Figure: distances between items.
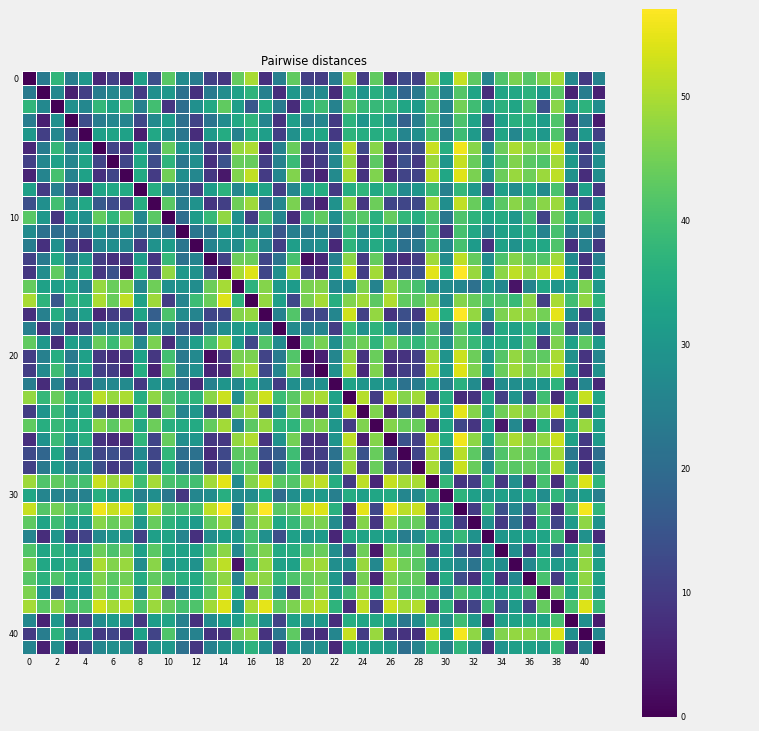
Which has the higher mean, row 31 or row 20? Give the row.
31
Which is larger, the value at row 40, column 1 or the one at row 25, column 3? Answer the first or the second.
the second
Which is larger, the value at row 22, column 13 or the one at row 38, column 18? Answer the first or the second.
the second
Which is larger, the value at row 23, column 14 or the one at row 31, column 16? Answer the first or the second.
the first
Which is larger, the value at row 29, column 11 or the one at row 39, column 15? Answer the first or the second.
the first
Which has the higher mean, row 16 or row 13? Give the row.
16
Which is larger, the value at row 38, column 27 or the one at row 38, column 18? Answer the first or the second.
the first
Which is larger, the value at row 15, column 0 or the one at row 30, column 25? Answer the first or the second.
the first
